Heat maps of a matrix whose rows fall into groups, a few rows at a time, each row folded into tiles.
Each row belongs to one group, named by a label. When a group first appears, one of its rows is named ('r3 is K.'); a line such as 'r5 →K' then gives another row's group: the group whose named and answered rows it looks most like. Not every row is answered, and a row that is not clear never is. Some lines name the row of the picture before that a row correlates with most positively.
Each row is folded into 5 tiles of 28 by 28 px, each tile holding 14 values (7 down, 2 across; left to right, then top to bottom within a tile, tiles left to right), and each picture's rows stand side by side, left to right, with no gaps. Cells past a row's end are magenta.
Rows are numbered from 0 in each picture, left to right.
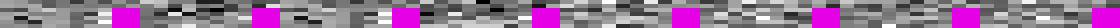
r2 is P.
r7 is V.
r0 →P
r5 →V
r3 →V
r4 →V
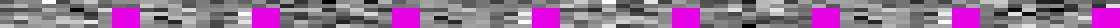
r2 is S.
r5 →S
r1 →P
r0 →V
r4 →V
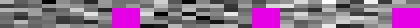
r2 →V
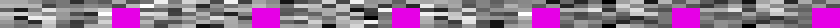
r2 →V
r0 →P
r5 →S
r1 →V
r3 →P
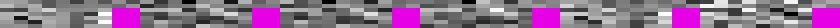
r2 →S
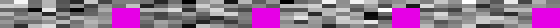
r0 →V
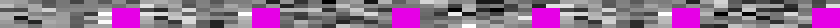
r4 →P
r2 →S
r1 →P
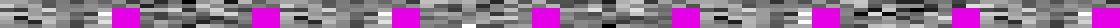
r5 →P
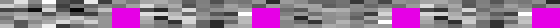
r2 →P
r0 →V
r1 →P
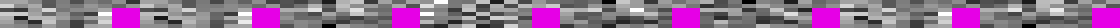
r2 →S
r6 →P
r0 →P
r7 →S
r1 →P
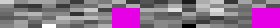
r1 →S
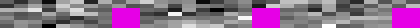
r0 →S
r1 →V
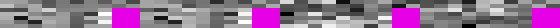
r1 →P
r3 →S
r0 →P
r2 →V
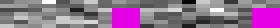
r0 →V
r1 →S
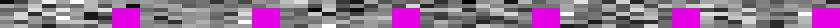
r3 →S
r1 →P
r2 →V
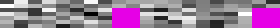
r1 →P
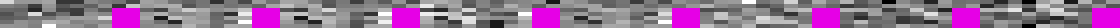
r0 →V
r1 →P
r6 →S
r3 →P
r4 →P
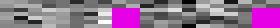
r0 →P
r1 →S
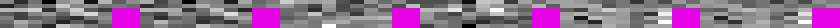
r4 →P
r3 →S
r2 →V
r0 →S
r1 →S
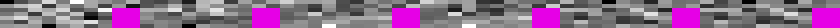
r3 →V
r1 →S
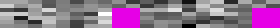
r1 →S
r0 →P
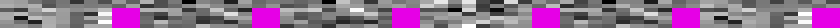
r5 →P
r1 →S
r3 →V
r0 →P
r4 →S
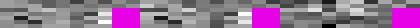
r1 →P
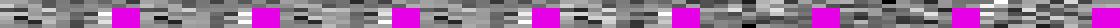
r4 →P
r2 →P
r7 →V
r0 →P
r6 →S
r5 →S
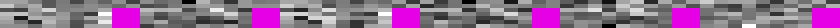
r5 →V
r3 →S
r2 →P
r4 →S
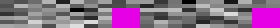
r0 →V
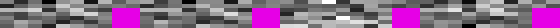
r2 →V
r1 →S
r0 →S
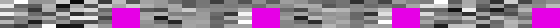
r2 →P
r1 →P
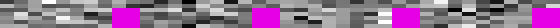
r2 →P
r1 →S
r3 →V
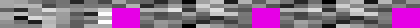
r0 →P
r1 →S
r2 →S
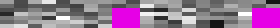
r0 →V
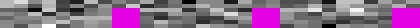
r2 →S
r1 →S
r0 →V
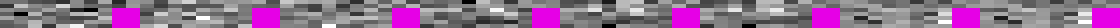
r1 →V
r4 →S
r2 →V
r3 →S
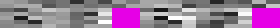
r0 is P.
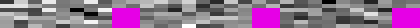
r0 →V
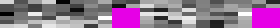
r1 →P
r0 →V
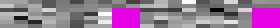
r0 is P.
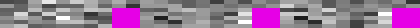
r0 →V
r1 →P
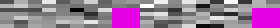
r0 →V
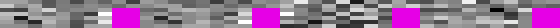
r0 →P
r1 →P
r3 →V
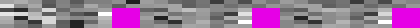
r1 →P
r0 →P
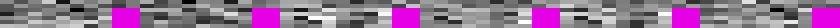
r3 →P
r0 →V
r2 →P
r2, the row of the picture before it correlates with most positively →0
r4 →P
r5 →V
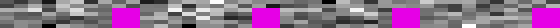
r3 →V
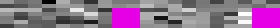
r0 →S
